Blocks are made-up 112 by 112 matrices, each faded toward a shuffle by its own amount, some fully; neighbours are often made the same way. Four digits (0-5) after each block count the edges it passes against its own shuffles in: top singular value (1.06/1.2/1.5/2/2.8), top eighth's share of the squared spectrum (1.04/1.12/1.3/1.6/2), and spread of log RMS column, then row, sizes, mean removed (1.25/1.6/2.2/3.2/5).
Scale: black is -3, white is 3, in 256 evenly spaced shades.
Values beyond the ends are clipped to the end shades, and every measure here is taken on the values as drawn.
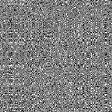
5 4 3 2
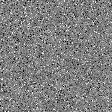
0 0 0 0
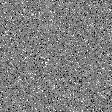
0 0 0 0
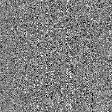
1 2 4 0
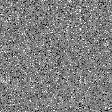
3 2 0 0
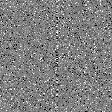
3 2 2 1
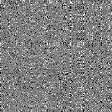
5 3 3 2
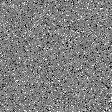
0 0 0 0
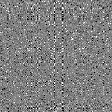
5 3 3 2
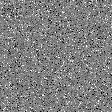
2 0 0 0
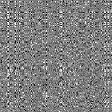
5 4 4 3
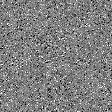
3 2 1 0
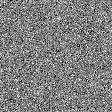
1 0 0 0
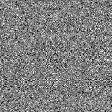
4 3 2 2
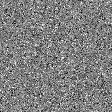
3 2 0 0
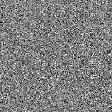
4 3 1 1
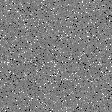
2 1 0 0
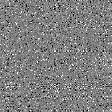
4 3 1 2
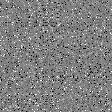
3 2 1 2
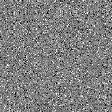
4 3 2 1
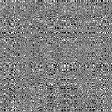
5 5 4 4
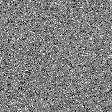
2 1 0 0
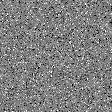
0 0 0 0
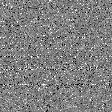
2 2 0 3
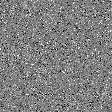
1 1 0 1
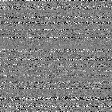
2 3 0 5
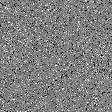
0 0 0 0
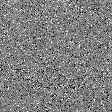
0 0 0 1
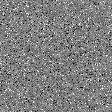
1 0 0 1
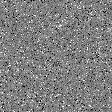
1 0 0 0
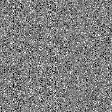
1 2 3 0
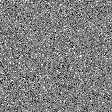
0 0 0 0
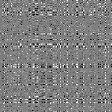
5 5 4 4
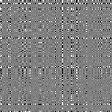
5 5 4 4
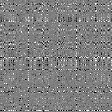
5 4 3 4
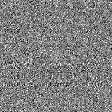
4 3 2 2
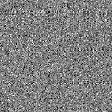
4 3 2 2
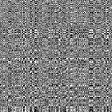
5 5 4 4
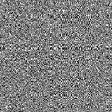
5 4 3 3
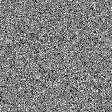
2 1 0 0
